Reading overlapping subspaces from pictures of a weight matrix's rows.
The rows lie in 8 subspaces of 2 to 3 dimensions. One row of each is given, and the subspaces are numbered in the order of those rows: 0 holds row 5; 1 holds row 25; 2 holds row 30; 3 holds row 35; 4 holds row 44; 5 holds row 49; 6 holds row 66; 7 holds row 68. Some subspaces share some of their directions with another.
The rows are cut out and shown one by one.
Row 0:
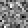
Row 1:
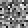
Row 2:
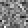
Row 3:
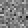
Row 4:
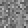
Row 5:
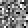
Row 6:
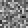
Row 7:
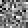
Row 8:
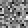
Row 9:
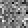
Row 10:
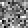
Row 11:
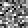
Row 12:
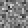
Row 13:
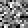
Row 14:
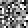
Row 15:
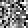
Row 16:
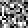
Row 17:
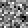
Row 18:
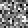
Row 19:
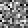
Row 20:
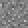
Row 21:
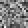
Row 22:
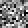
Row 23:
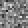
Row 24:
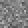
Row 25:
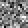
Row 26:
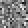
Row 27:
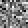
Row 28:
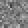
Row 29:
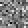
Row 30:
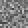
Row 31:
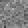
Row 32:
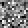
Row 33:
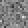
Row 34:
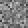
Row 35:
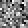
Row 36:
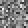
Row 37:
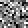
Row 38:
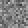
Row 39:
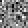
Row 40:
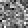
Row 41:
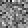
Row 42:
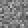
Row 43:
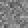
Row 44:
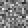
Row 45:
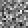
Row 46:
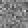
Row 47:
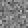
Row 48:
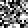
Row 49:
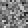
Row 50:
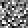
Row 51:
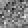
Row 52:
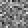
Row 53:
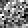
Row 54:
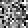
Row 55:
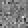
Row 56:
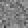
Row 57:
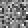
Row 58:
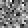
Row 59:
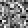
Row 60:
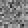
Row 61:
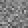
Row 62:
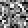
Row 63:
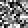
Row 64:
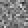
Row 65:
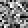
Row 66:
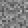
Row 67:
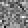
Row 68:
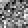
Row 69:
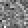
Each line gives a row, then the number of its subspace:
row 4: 0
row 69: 7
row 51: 7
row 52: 3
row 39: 5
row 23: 4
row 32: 2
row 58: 3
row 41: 3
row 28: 4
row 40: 7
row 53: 7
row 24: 2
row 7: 5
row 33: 5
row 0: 4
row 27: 5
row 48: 3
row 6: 2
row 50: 2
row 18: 1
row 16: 6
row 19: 1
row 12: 4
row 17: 1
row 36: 0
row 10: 2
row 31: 7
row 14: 0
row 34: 1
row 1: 1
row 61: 2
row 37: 0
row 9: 1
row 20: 2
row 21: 5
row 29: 0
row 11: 4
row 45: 6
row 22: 5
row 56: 7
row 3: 4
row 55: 6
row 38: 6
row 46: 5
